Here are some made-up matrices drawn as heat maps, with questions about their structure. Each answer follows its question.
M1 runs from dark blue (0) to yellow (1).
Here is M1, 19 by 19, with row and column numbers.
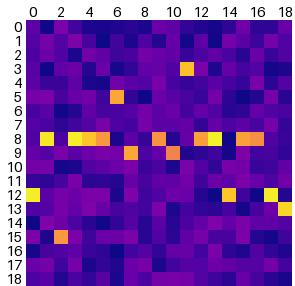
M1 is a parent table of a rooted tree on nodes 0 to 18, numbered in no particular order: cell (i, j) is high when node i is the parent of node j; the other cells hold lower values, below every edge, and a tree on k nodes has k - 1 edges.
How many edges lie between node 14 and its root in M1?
2
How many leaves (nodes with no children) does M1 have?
12
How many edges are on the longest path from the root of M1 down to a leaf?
2
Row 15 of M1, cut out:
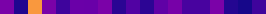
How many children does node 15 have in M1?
1
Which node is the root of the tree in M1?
8
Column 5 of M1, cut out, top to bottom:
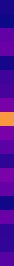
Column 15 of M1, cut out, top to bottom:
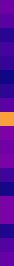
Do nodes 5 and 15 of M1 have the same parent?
yes
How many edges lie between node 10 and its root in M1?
2
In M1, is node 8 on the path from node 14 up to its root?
yes
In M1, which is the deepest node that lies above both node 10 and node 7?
9
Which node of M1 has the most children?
8
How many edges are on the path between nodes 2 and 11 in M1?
4
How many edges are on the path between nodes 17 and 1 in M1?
3
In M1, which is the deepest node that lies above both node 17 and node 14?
12
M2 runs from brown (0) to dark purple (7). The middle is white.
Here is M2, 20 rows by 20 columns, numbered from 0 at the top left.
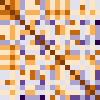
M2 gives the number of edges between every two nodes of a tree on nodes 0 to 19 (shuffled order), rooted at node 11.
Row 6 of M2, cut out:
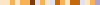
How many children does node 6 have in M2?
2
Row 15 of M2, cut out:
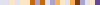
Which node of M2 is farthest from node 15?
19
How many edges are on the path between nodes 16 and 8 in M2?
6
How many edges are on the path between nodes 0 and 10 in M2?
3
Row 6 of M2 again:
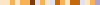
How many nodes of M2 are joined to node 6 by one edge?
3
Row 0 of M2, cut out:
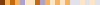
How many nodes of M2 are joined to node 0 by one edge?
2
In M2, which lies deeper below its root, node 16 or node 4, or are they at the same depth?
the same depth
